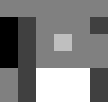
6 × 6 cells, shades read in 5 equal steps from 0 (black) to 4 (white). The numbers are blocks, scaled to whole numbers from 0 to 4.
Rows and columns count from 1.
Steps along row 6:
down up same same down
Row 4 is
0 1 2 2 2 2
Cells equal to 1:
8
